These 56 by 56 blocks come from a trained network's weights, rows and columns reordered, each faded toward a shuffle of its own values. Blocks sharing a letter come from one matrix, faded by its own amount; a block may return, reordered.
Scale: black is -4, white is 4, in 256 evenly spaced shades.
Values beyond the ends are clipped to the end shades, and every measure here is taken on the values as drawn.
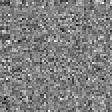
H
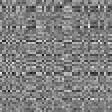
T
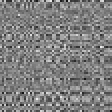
T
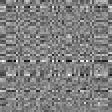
T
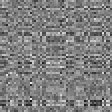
T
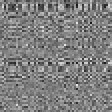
T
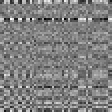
T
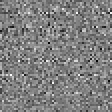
H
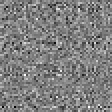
H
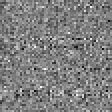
H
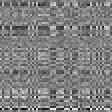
T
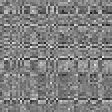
T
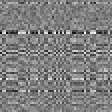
T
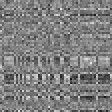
T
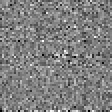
H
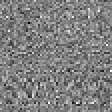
H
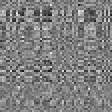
T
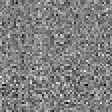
H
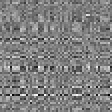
T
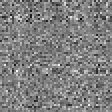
H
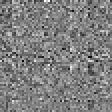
H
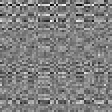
T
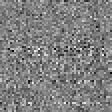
H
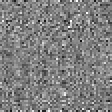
H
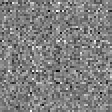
H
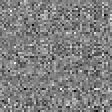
H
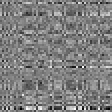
T
